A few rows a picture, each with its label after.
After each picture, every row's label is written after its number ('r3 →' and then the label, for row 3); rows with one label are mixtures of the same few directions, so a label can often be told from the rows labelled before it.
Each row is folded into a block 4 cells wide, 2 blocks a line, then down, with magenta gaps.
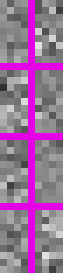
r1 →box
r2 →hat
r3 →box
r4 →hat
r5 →box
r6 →box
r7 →hat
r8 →box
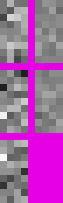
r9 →box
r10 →hat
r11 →box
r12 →hat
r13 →box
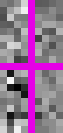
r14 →box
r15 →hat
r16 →box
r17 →hat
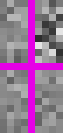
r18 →box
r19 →hat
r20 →box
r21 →hat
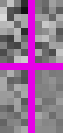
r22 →box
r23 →hat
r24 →box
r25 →hat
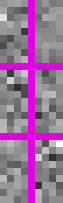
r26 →box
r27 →box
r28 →box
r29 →hat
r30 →hat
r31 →box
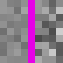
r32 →hat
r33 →hat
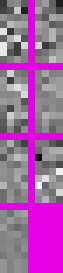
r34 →hat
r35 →box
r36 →box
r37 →box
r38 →box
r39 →box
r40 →box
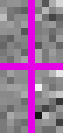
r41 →box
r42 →box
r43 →box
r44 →box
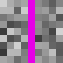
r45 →hat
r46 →hat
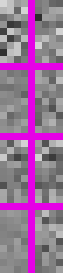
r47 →hat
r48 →box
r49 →box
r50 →hat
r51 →box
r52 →box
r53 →hat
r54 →box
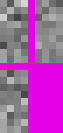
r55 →box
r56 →box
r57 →box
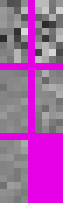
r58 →hat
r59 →hat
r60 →box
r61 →box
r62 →box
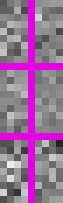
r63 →hat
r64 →box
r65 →box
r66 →hat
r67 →hat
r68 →box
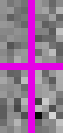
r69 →box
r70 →hat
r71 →hat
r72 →hat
